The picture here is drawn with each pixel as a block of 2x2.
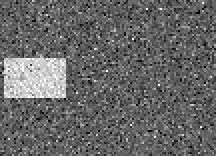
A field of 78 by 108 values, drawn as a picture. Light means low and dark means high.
Ninth with the lowest average: middle left. Average level on the scale: 60%. Histogram: skewed, a long tail of low values. Stripes: none. Odd patch: lower, in the middle left.
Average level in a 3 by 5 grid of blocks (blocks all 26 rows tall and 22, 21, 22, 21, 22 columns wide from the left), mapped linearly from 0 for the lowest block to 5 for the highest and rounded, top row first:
55555 / 02555 / 55555
